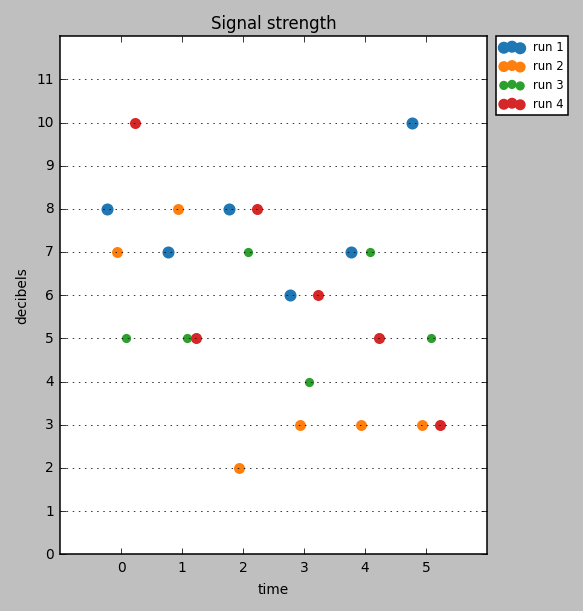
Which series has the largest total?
run 1
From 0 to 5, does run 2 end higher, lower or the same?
lower
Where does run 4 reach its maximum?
0
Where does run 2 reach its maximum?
1
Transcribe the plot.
Title: Signal strength
x-axis: time, ticks 0 1 2 3 4 5
y-axis: decibels, ticks 0 1 2 3 4 5 6 7 8 9 10 11
Legend: run 1, run 2, run 3, run 4
Values:
run 1: 8 7 8 6 7 10
run 2: 7 8 2 3 3 3
run 3: 5 5 7 4 7 5
run 4: 10 5 8 6 5 3
